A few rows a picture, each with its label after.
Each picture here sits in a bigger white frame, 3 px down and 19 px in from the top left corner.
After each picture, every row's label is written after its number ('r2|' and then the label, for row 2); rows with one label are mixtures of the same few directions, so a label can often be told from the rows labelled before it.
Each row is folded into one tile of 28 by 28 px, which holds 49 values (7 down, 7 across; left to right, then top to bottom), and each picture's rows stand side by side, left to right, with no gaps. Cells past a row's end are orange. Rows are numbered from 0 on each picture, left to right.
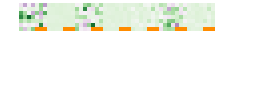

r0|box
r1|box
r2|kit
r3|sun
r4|sun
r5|kit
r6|sun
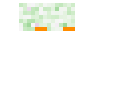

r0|kit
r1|kit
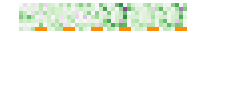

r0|box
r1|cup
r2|box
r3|sun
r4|sun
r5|sun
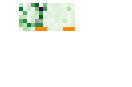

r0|sun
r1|sun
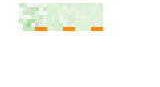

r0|kit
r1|cup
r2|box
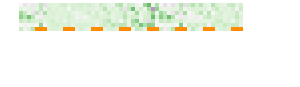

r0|box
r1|sun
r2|box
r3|sun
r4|sun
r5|box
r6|box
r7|sun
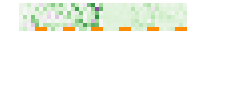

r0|cup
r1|box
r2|sun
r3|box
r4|sun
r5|box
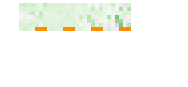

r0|box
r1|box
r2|cup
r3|cup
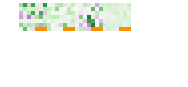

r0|box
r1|kit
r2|cup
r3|box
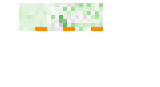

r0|box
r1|cup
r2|box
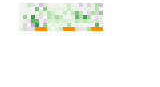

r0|cup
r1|box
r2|box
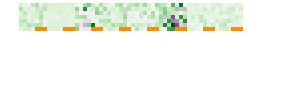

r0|sun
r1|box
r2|kit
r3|sun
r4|box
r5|cup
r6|cup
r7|kit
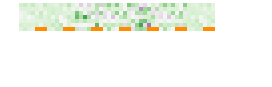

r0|box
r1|cup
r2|box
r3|box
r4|kit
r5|box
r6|cup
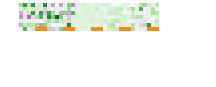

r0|box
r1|box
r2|sun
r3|kit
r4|kit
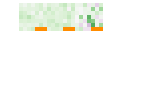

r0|box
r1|sun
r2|cup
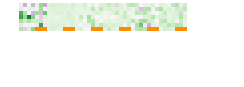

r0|box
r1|box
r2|cup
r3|box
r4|kit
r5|sun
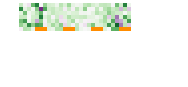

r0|sun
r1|cup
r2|kit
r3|cup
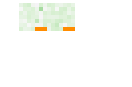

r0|sun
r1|kit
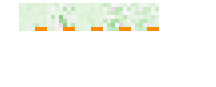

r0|kit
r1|cup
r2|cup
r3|kit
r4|kit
